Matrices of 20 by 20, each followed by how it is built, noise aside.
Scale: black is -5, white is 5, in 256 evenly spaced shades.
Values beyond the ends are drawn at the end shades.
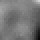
smooth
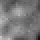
smooth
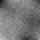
smooth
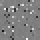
sparse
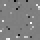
sparse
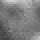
smooth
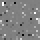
sparse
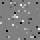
sparse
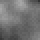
smooth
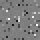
sparse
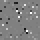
sparse
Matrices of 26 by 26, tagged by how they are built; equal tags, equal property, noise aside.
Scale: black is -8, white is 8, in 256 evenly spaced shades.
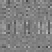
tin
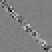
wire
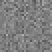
tin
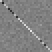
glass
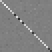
glass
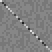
glass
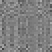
tin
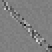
wire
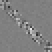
wire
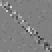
wire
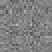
tin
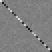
glass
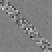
wire
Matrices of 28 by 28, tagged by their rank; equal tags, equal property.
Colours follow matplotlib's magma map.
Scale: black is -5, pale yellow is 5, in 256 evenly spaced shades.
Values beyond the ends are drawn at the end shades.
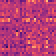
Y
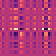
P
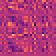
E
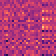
E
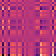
P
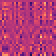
E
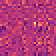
Y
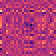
E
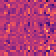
E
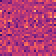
Y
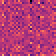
Y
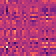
E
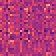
Y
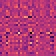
E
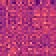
Y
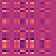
P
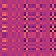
P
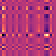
P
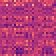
E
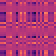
P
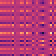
P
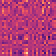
E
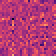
Y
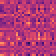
E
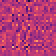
Y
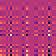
P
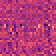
Y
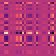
P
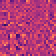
Y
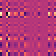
P
